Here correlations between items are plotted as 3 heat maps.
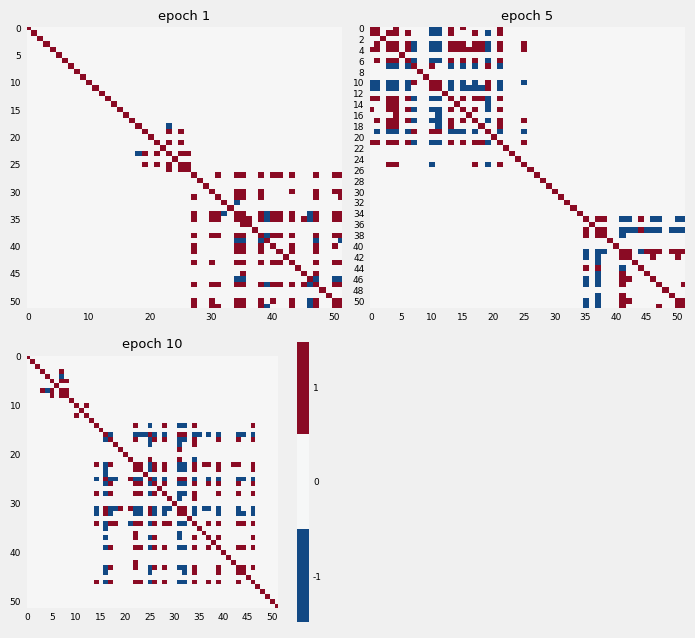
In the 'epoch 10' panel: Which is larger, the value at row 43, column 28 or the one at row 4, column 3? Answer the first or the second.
the first
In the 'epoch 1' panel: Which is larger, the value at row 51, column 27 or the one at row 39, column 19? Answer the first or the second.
the first
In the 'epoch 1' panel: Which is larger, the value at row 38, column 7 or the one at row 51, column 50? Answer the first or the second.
the second
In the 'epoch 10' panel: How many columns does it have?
52
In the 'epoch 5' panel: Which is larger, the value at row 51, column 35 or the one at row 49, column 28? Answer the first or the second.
the second
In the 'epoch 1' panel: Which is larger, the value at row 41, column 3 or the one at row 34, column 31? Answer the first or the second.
the second
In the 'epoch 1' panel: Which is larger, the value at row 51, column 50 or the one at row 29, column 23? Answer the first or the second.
the first
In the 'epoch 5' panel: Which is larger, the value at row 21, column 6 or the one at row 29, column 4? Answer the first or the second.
the first
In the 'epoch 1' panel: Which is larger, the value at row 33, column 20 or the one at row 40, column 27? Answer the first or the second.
the second
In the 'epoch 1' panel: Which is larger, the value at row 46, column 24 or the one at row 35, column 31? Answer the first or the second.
the second
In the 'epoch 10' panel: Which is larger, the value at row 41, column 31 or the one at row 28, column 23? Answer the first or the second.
the second
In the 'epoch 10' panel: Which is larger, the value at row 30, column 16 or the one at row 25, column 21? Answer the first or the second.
the second
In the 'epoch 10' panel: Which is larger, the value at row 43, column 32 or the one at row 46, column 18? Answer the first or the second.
the second
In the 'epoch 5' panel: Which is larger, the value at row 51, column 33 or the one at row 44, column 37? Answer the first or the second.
the second
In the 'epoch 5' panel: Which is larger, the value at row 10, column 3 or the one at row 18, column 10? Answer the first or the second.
the second
